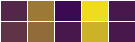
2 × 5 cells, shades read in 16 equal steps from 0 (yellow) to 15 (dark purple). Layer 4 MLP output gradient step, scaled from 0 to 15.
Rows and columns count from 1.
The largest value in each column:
13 8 15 3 14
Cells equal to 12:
1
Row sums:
49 51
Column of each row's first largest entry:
3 3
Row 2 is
12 8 14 3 14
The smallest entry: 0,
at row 1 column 4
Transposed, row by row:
13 12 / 7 8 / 15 14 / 0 3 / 14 14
